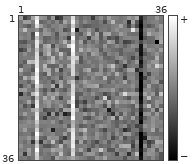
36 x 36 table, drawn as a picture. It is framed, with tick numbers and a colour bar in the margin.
Odd lines: columns 5, 14 and 31. Histogram: heavy tails on both sides. Average level on the scale: 50%.
